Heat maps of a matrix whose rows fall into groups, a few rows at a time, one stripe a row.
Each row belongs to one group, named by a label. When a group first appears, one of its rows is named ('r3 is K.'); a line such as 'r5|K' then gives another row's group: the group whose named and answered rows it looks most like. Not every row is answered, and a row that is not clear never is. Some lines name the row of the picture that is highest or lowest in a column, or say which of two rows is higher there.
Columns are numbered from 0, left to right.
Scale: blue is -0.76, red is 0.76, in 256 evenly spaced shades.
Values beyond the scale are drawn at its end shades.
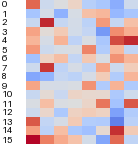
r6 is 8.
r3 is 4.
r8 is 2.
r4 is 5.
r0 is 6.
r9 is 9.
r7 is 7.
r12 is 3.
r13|6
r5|9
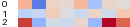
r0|9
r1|2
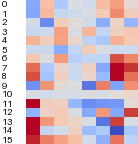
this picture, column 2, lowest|5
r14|6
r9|7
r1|8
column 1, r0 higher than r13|No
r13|4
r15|4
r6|5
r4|4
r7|5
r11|6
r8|5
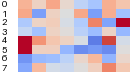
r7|8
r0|4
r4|4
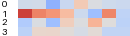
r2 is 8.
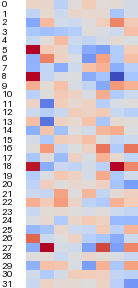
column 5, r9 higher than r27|No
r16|7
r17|8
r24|3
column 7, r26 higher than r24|Yes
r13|9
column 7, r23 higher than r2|No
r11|9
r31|3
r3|2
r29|7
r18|5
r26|6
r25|2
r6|7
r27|7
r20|3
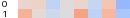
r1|9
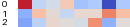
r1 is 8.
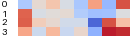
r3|5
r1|6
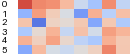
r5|8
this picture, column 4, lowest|1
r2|9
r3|8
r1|7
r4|4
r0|4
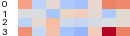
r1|3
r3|5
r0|5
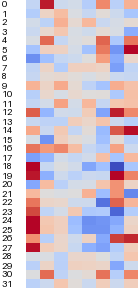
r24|6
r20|8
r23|6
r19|5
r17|2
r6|2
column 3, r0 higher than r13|No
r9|4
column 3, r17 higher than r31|No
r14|5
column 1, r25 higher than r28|Yes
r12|5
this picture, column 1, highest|0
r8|3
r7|3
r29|3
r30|7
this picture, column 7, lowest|21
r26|5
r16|4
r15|9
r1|3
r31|2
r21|9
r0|7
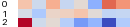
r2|6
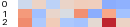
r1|9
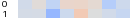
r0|3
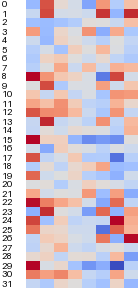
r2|2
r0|7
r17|6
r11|4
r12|4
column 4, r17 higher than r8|No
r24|5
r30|4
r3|9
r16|9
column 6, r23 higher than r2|No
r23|7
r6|3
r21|9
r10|5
